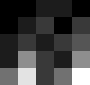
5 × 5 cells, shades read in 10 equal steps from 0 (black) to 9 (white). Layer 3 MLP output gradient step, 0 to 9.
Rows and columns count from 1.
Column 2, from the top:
0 1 2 5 8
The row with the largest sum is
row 5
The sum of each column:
6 16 8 8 19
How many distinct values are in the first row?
2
